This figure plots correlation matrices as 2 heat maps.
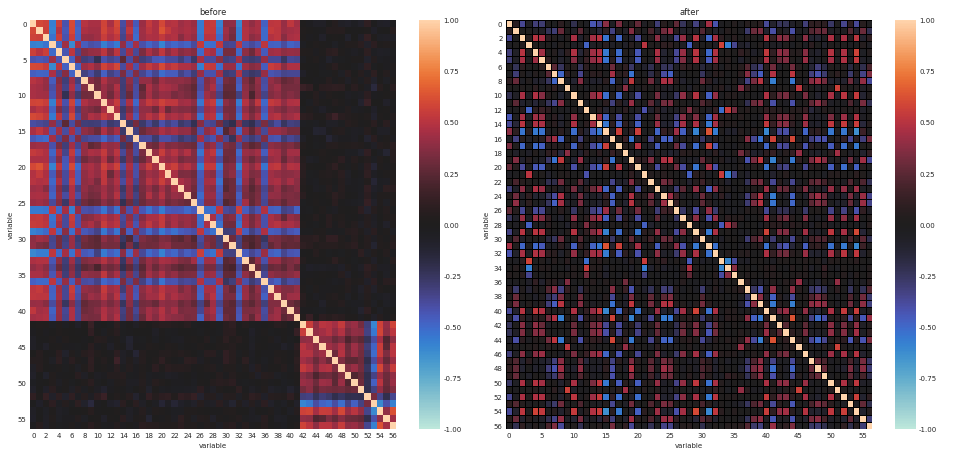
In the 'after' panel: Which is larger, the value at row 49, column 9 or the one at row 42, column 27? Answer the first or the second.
the second
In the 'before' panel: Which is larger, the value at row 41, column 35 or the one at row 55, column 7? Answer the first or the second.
the first
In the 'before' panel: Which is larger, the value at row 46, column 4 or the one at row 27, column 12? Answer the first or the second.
the second
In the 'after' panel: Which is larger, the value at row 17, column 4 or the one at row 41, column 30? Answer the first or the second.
the second
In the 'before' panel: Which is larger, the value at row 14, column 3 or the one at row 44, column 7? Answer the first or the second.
the first
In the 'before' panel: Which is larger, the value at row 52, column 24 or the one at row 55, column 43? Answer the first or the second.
the second
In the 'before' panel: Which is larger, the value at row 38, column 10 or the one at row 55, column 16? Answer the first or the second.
the first
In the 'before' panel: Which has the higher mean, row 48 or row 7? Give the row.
48
